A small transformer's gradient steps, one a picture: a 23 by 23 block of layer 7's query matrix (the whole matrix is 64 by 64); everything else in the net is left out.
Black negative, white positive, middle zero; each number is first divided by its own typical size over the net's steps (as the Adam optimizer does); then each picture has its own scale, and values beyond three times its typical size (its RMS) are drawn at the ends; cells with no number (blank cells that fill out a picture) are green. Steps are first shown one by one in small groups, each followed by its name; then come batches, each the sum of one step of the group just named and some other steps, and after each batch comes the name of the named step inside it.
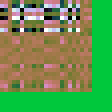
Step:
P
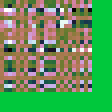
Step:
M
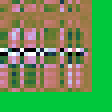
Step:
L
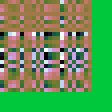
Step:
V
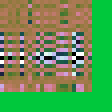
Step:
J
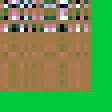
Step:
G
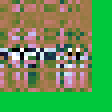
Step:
L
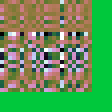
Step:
V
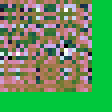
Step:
J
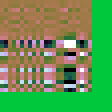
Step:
P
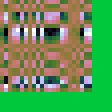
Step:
V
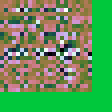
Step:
V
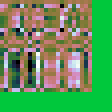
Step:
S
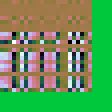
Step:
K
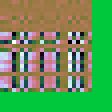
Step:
K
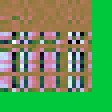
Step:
K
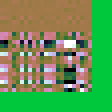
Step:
K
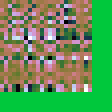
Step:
S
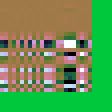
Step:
S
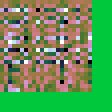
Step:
S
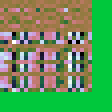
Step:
K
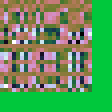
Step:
K
